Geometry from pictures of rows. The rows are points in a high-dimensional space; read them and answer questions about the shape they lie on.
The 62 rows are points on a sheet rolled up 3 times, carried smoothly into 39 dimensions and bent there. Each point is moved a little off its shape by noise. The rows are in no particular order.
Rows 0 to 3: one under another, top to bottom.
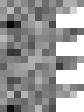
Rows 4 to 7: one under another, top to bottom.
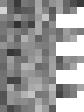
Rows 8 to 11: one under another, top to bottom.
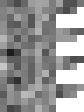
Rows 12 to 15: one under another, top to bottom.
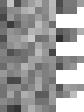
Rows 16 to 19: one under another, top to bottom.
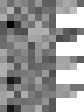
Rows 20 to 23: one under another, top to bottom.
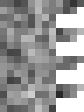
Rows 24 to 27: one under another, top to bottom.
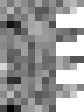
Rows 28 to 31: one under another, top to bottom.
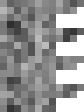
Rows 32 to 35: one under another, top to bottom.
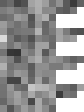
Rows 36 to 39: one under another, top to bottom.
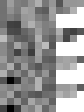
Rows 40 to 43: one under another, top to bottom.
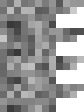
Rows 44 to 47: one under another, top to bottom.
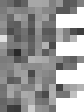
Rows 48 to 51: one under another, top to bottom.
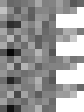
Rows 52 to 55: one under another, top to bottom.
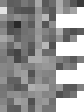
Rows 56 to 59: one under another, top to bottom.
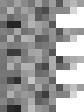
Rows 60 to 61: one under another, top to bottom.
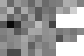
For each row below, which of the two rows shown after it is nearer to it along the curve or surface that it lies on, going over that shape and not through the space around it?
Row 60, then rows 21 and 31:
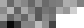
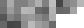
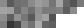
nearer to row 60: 21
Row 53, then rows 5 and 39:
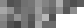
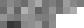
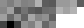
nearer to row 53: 39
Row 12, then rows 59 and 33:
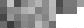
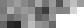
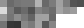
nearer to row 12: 59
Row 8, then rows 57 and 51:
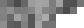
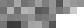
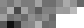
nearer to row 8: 57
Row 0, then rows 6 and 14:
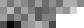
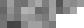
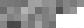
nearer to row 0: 6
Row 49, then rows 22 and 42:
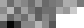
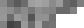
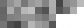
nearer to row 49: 42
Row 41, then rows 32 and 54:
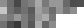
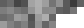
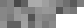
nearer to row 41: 54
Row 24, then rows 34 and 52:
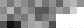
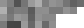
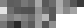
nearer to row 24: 52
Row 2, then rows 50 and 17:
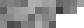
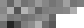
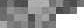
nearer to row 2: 50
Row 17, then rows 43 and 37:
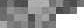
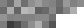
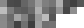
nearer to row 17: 37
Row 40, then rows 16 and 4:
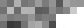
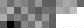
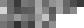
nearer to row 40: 16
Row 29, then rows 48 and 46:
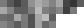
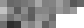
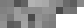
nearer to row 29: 46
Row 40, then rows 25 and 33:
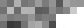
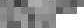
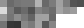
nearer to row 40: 25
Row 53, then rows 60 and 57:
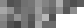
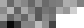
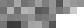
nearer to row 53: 60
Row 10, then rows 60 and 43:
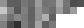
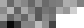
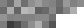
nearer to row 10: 60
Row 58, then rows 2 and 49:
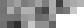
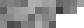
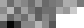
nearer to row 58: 49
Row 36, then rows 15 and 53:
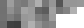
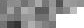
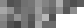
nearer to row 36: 15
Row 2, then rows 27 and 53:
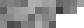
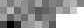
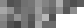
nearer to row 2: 53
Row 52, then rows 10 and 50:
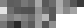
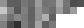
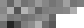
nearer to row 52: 10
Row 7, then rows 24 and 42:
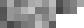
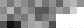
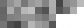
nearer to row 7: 42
